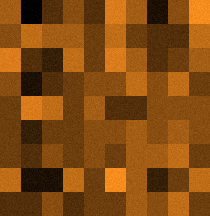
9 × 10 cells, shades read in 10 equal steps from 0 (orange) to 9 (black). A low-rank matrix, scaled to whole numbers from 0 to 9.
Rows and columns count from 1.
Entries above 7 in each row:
2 0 0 1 0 0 0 2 0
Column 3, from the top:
6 3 7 6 2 5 4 8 4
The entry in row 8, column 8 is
7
